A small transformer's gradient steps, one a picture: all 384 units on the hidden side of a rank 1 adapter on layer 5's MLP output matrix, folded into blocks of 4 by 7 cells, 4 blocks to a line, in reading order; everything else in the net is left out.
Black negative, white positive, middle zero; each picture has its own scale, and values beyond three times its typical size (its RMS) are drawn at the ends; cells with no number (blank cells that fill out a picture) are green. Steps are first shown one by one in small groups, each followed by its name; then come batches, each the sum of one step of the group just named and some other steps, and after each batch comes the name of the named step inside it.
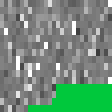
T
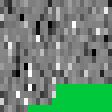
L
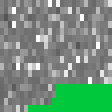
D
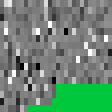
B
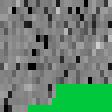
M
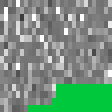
L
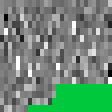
T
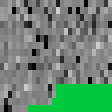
M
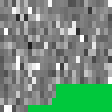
T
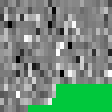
L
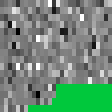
D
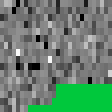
B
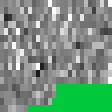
D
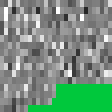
D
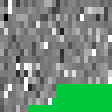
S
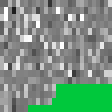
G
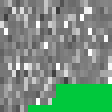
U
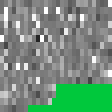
G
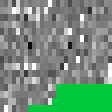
S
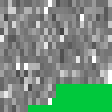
S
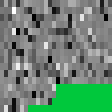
U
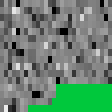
U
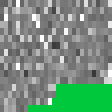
U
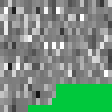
G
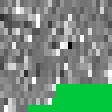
U
